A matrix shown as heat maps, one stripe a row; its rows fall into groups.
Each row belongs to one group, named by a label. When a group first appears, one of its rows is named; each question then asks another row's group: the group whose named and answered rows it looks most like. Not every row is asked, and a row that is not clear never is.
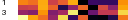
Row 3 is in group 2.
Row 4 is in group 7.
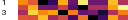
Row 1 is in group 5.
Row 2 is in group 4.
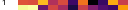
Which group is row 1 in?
7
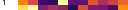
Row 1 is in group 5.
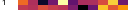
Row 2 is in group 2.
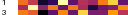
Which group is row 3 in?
5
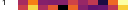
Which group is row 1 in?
4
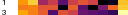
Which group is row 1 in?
4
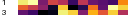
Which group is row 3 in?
5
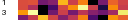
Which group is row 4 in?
7
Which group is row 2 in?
5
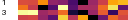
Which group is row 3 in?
4
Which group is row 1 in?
2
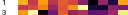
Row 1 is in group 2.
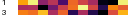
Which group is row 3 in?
7
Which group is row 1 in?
4
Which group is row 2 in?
5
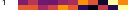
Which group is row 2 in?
2
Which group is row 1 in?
5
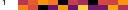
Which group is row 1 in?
2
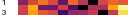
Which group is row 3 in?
4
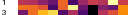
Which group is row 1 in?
5
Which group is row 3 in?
2
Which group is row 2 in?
2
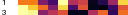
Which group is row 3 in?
4
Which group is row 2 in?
7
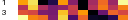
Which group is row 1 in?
4
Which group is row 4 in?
7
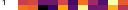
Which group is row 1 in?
5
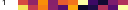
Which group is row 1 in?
7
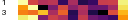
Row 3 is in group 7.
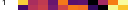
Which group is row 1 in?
2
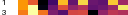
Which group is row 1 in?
5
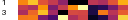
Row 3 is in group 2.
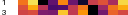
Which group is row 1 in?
4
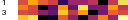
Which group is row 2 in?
5
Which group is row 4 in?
4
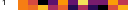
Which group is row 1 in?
5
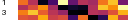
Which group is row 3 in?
4
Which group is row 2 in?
2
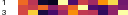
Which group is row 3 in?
4
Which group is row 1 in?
5
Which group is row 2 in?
7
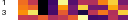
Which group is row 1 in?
5
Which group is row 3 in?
4
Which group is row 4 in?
7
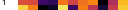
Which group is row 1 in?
5
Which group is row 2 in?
5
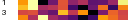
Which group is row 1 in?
4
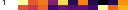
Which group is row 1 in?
7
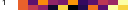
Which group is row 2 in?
5
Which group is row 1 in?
2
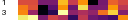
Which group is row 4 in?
4
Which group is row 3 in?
5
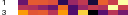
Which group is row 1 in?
2
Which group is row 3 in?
7
